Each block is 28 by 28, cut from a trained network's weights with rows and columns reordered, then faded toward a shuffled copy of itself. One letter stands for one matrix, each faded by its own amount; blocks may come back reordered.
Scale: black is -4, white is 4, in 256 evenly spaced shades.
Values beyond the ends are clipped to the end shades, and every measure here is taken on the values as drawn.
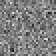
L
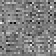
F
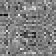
F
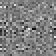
F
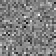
L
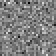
L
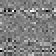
F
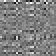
F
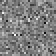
L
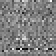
F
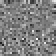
F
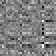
F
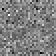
L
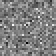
L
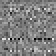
F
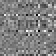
F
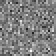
L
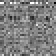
F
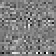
F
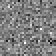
L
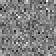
L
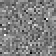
L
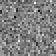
L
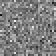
L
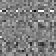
F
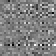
F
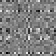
F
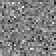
L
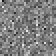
L
